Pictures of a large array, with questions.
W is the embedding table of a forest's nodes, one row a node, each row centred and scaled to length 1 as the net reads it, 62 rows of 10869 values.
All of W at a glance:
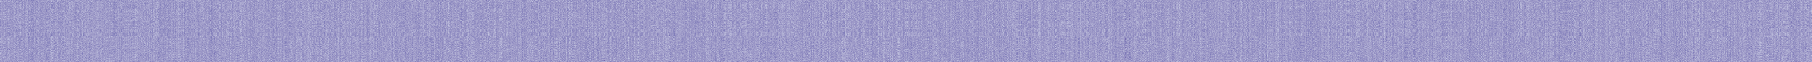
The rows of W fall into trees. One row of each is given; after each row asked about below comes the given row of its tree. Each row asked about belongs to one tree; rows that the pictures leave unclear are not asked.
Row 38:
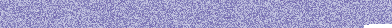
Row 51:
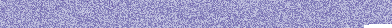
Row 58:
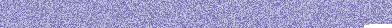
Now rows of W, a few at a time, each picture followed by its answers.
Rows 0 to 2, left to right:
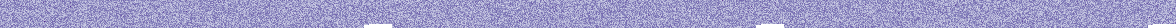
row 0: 58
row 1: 38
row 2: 51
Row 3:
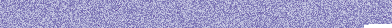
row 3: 58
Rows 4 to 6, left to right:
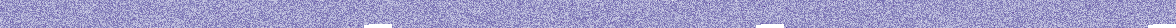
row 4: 51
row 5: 51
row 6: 51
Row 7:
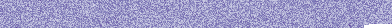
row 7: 51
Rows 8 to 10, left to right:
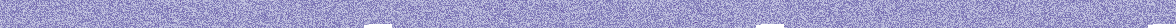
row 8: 51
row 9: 38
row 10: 58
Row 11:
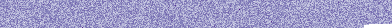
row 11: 58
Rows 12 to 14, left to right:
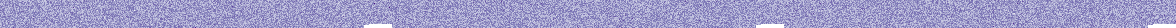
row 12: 38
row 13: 51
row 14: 38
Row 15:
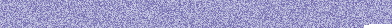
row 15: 51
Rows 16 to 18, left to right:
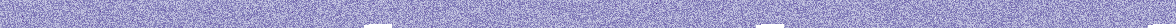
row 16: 38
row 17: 51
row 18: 38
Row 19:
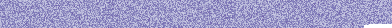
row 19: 38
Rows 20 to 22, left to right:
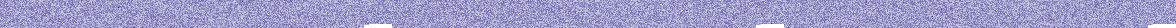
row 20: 58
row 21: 51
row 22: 51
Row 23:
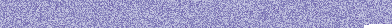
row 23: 51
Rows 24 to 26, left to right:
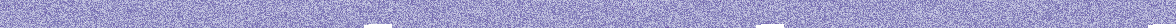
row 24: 58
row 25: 51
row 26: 51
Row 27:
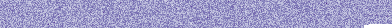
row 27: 38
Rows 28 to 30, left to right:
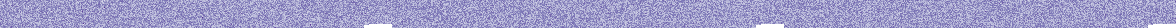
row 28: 51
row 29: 58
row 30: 58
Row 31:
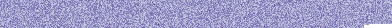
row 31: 58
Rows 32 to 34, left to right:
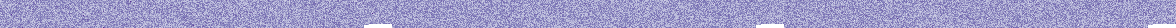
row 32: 51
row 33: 51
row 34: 51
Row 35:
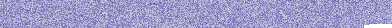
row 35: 51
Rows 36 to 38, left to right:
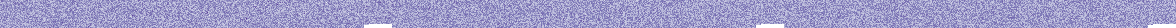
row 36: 58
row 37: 58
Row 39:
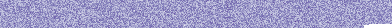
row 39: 38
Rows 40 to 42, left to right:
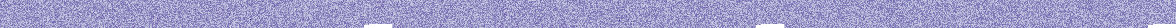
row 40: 58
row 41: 38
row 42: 38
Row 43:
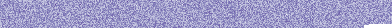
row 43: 38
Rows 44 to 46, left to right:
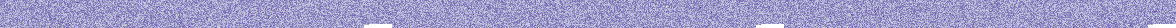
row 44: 58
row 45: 38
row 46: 58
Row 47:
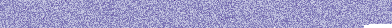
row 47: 38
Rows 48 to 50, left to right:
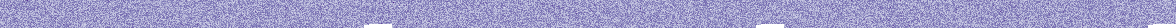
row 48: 58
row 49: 51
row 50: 38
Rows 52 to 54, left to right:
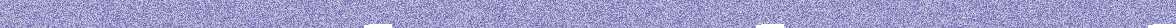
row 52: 38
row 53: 38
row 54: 38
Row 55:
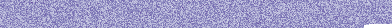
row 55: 58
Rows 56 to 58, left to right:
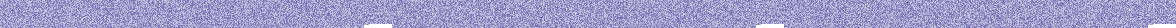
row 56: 38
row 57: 38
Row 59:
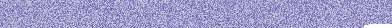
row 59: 38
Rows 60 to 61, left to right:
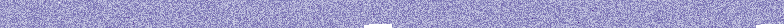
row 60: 58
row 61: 51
